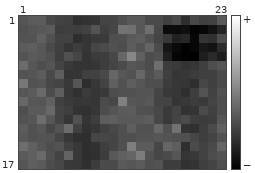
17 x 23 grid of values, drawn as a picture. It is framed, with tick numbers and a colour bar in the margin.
Upright stripes repeat 2 times across the table. The top right is the roughest part. The ninth with the lowest average is the top right. On average the colour sits 30% of the way up the scale. No row or column stands out. In the top right lies a patch that is lower than the rest.
